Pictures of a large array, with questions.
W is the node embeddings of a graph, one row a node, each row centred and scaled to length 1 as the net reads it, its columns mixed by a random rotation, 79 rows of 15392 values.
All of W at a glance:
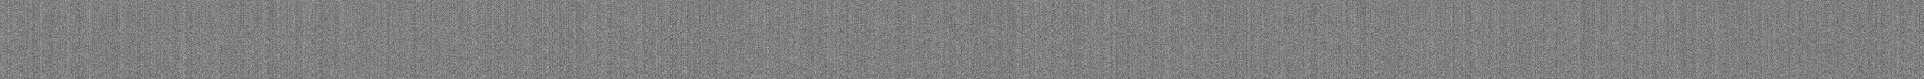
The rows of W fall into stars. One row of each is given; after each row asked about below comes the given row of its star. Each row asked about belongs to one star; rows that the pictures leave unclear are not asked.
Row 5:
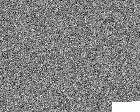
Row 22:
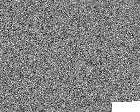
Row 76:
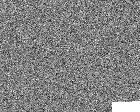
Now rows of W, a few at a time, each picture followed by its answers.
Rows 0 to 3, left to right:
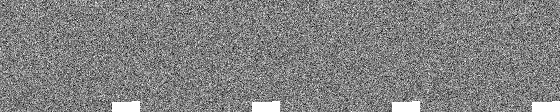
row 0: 22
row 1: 76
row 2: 5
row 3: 76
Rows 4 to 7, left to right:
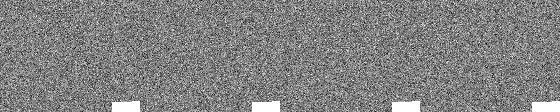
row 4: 22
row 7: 76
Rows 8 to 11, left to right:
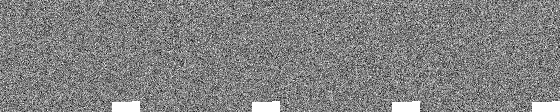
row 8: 22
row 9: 76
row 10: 5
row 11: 76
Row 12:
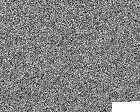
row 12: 76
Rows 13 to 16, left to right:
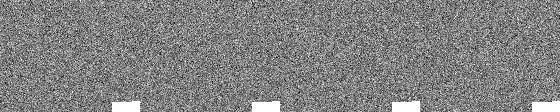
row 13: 22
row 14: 76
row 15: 5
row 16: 5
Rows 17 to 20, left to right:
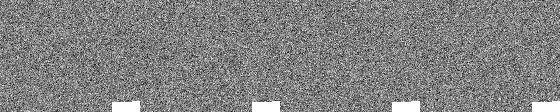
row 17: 5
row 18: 5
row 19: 22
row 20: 5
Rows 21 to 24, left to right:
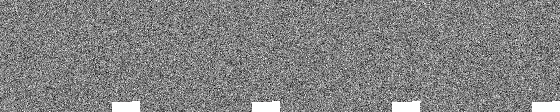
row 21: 5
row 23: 5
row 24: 76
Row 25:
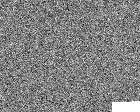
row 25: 22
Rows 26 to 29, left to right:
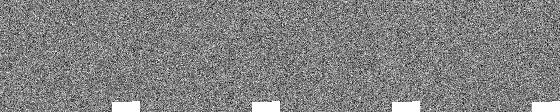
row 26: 22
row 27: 5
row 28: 5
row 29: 76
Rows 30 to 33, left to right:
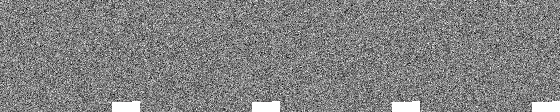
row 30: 76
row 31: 76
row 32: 5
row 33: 22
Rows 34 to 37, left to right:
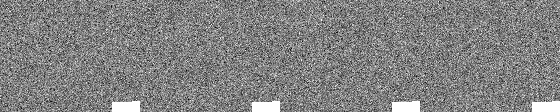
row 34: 22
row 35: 76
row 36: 22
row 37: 22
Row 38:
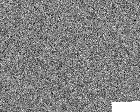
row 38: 76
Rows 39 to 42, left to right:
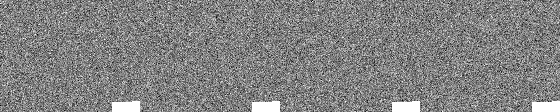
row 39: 76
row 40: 76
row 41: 5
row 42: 5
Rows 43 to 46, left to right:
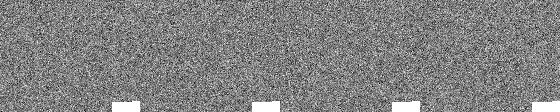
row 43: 5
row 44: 76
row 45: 22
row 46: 5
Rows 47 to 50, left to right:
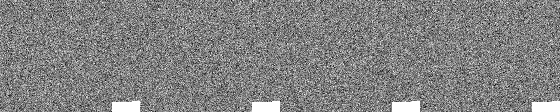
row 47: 22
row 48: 76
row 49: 22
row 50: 22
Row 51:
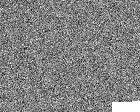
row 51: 5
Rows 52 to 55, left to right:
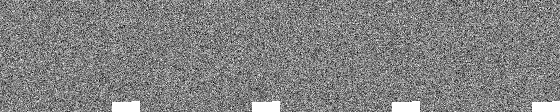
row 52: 22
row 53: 22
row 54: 76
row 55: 5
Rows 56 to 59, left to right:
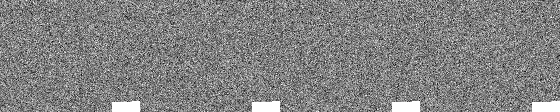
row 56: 22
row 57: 76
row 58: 76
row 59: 5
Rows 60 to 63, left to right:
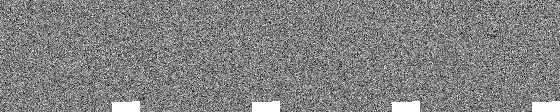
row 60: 22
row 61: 5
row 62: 5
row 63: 22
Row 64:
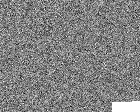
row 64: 22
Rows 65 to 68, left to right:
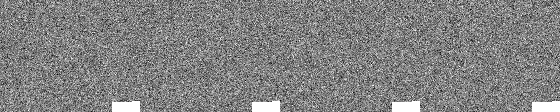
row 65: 5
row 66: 5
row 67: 22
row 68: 76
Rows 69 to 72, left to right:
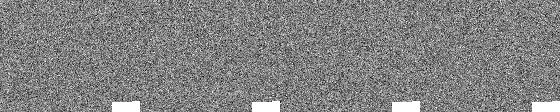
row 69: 76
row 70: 22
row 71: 22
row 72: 22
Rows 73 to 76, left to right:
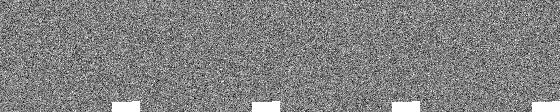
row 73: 22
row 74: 76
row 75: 76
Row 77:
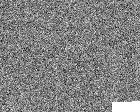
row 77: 5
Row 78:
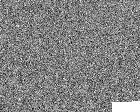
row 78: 22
